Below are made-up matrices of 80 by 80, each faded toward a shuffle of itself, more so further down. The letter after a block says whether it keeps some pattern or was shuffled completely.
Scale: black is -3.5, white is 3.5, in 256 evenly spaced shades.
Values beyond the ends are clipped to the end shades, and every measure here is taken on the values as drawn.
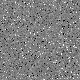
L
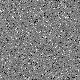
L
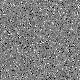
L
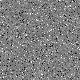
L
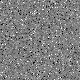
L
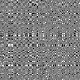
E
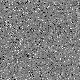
L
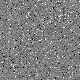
L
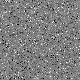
L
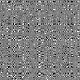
E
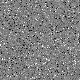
L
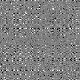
E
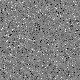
L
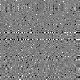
E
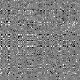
E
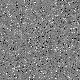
L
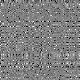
E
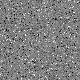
L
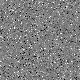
L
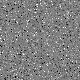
L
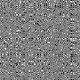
E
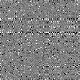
E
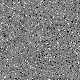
L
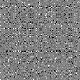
E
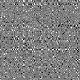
E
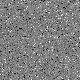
L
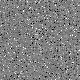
L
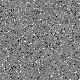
L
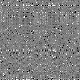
E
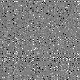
E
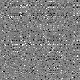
E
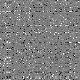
E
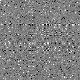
E
